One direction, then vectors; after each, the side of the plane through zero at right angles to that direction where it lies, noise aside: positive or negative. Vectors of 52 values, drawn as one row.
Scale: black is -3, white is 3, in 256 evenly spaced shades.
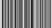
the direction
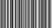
positive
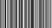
positive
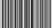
positive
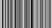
positive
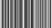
positive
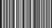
negative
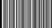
negative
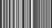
negative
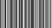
positive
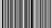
positive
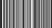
negative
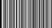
negative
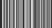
negative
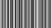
positive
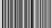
positive
